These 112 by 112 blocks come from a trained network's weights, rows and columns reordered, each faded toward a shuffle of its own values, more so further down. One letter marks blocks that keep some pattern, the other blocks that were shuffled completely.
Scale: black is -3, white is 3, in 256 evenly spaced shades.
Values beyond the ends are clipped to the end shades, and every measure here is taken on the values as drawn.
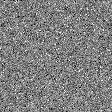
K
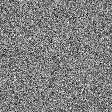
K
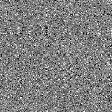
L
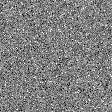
K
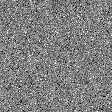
K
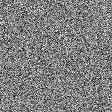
K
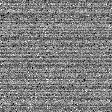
L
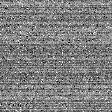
L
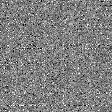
L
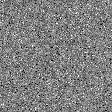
K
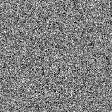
L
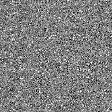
L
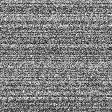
L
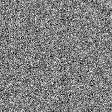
L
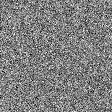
K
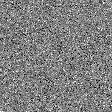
K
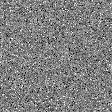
K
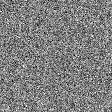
K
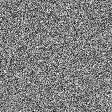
K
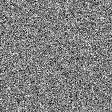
K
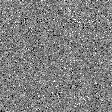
L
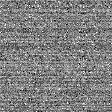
L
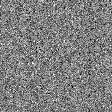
L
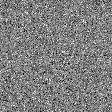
K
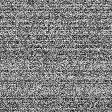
L
